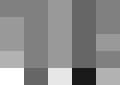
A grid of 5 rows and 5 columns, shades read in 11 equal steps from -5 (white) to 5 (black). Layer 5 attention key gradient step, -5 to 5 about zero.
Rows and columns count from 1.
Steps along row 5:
up down up down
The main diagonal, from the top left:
0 0 -1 1 -2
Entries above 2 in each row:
0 0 0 0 1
